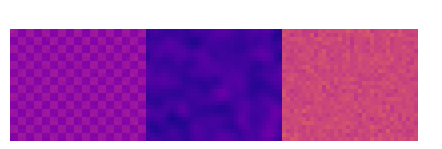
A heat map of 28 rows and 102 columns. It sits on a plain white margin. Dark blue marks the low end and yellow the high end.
It is made of 1 by 3 panels. Panel 1,1: low, checkered, faint in contrast. Panel 1,2: very low, blotchy, faint in contrast. Panel 1,3: middling, fine-grained, faint in contrast.
